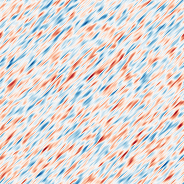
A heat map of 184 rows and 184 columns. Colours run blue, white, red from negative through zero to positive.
Mirror symmetry: none. Slope: none. Grain: diagonal, up to the right. Seam: none. Average level on the scale: 50%. Histogram: bell-shaped.
